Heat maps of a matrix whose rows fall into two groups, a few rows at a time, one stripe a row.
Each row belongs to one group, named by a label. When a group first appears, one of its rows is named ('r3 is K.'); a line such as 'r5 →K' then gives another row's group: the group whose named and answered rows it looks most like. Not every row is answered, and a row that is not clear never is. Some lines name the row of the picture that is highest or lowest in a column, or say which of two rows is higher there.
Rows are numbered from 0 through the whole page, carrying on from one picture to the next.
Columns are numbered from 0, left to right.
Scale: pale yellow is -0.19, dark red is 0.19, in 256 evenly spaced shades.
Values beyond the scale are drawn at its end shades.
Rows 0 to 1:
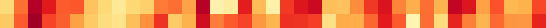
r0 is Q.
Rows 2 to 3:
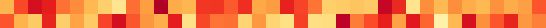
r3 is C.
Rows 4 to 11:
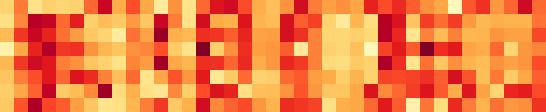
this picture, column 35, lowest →10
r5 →Q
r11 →Q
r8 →Q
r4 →C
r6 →Q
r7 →Q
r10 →C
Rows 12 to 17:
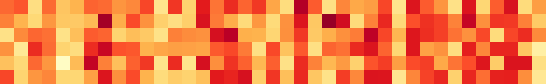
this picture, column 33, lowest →14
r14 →C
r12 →C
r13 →C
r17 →C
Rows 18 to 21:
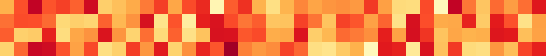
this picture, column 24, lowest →21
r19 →C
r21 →Q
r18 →Q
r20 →C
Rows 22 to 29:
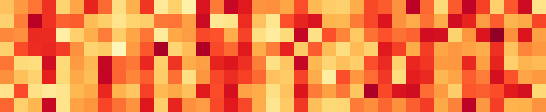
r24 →C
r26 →C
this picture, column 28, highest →28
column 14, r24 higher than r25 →No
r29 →C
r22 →C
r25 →Q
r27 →C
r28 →C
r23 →Q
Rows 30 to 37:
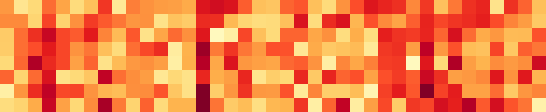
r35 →C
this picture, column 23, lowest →34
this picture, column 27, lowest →31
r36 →Q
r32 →Q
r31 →C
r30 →C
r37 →C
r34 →Q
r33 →Q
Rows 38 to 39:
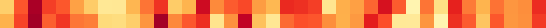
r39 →Q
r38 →Q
